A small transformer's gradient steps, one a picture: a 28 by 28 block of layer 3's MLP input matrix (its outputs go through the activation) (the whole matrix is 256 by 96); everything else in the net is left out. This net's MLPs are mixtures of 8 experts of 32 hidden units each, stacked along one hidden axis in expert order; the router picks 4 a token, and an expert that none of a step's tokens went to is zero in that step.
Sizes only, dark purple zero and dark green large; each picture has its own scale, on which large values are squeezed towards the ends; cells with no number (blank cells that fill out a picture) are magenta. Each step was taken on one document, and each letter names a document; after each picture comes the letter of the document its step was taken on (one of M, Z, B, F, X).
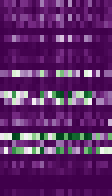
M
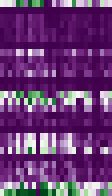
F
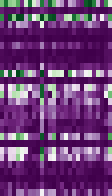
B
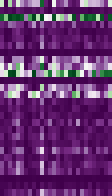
B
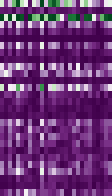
B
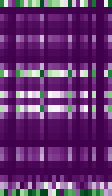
F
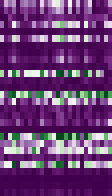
M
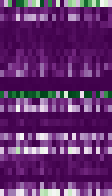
F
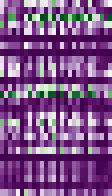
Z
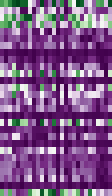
Z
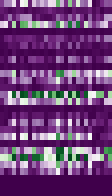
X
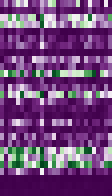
B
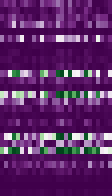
M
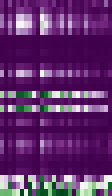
F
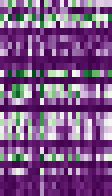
B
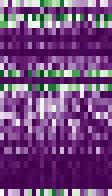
Z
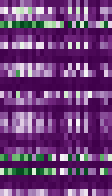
X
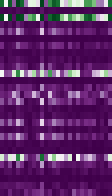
B
